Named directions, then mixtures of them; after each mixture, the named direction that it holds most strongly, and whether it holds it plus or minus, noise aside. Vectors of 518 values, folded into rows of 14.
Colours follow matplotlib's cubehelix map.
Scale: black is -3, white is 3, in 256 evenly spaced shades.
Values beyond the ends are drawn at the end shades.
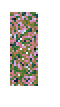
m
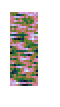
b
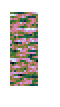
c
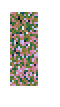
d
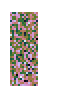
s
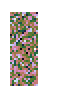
m, minus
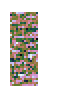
c, minus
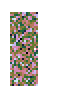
m, minus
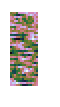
b, plus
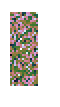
m, plus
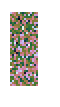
d, plus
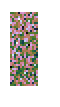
d, minus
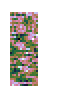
b, plus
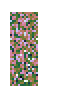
s, minus
